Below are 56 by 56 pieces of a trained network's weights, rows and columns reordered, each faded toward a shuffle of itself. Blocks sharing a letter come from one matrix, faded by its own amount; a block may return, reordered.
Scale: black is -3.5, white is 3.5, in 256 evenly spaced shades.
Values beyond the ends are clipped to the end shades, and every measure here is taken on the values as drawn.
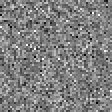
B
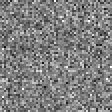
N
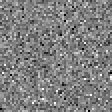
B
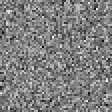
N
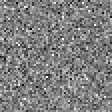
B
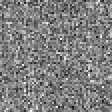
N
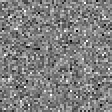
B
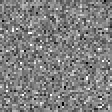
B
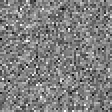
B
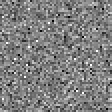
B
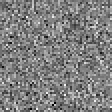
N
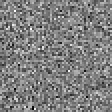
N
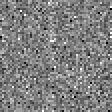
B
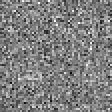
N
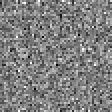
N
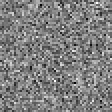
N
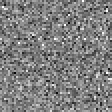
B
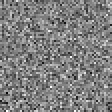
N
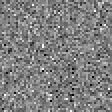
B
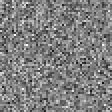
N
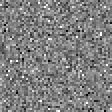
B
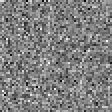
N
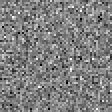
B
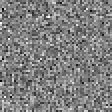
N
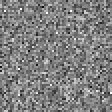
N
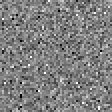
B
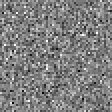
B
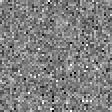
B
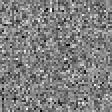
N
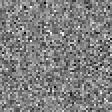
N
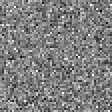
B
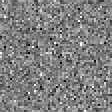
B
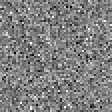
B
